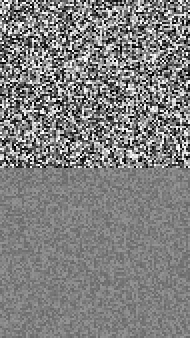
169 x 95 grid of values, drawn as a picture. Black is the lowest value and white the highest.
Stripes: none. Grain: fine. Seam: horizontal, 50% of the way down, the bottom part calmer. Slope: none. Average level on the scale: 50%. Histogram: bell-shaped.
